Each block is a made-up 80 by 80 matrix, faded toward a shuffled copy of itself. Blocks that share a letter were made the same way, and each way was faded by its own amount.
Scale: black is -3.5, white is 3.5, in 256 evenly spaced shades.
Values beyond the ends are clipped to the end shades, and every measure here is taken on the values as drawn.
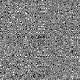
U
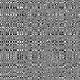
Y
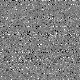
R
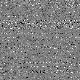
R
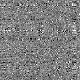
U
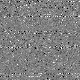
R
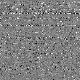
R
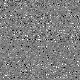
R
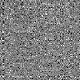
U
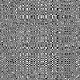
Y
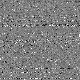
R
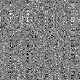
U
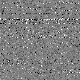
R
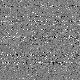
R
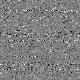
R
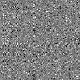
U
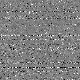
R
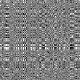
Y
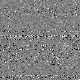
R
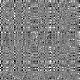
Y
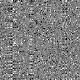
U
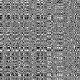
Y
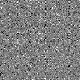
U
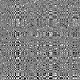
Y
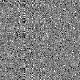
U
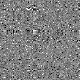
U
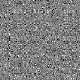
U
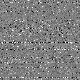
R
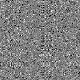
U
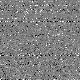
R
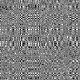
Y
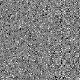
U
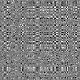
Y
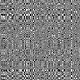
Y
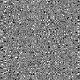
U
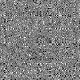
U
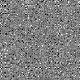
U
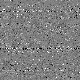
R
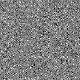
U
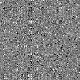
U
